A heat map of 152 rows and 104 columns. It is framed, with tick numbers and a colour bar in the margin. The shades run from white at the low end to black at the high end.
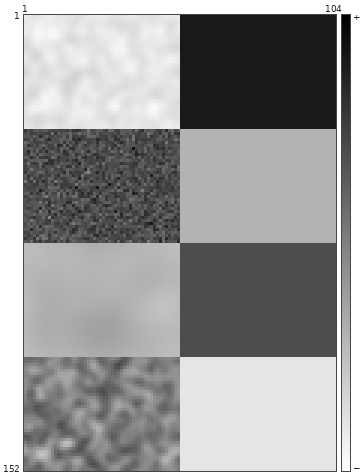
The table splits into 4 rows of 2 panels. Panel 1,1: very low, blotchy, faint in contrast. Panel 1,2: very high, flat. Panel 2,1: high, fine-grained. Panel 2,2: low, flat. Panel 3,1: low, smooth, faint in contrast. Panel 3,2: high, flat. Panel 4,1: middling, blotchy. Panel 4,2: very low, flat.
